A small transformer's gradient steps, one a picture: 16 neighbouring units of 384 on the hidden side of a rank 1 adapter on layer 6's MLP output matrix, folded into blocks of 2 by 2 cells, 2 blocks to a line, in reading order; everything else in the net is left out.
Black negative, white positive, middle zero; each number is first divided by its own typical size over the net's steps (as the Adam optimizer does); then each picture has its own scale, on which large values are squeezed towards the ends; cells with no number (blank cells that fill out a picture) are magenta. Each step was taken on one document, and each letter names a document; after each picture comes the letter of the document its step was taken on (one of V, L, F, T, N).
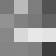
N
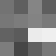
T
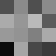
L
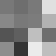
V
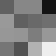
V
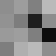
T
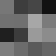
N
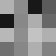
L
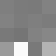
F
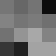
V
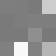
F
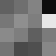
T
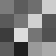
N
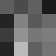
V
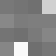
F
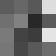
T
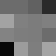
F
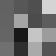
N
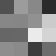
T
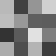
V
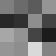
L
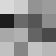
L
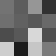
V
